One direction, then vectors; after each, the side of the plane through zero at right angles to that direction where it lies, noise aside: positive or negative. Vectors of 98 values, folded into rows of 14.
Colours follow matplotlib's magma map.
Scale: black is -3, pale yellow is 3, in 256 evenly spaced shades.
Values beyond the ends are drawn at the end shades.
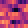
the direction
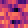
positive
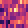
negative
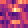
negative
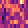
negative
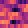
positive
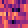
positive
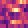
negative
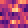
negative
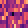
negative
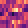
negative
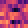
positive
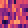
negative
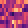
negative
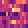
negative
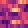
negative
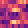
negative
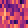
positive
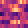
negative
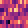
negative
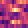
negative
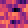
positive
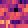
positive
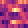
negative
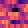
positive
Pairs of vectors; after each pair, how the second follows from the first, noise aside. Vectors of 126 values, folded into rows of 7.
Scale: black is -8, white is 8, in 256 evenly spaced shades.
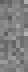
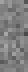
negated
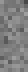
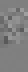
partly zeroed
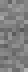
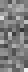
scaled up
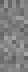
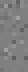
partly zeroed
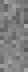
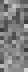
scaled up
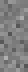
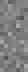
negated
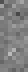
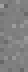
partly zeroed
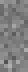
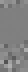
partly zeroed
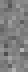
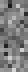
scaled up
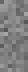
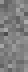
negated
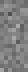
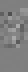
partly zeroed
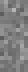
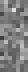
scaled up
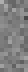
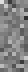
scaled up
